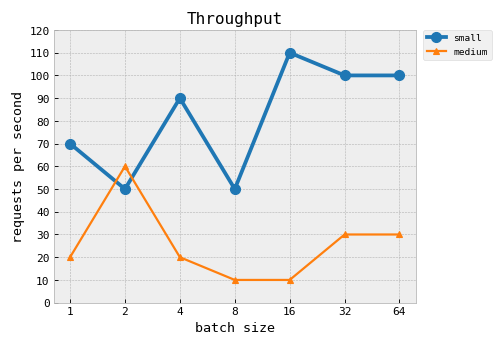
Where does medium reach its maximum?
2
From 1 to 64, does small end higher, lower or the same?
higher
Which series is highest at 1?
small
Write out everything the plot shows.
Title: Throughput
x-axis: batch size, ticks 1 2 4 8 16 32 64
y-axis: requests per second, ticks 0 10 20 30 40 50 60 70 80 90 100 110 120
Legend: small, medium
Values:
small: 70 50 90 50 110 100 100
medium: 20 60 20 10 10 30 30
